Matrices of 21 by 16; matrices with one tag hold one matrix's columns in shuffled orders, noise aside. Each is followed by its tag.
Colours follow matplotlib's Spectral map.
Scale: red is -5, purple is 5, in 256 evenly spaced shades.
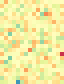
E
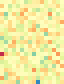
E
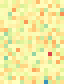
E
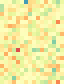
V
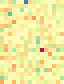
V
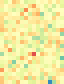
E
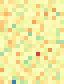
E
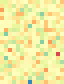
E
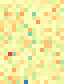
E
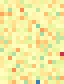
E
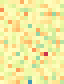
E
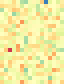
V
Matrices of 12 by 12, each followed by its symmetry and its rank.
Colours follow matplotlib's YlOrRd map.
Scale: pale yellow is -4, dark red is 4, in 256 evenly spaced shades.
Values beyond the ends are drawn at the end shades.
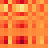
neither, rank one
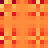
symmetric, rank one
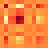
symmetric, rank one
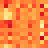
neither, rank two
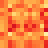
neither, rank two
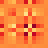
symmetric, rank one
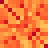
symmetric, full rank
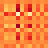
neither, rank one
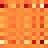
neither, rank one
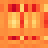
neither, rank one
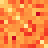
symmetric, full rank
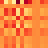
neither, rank one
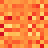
neither, rank two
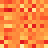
neither, rank two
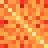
symmetric, full rank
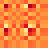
symmetric, rank one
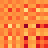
symmetric, rank one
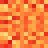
neither, rank two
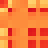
symmetric, rank one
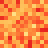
symmetric, full rank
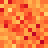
symmetric, full rank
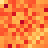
symmetric, full rank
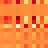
neither, rank one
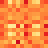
neither, rank two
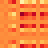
neither, rank one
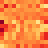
neither, rank two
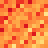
symmetric, full rank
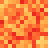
symmetric, full rank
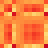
symmetric, rank one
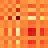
symmetric, rank one
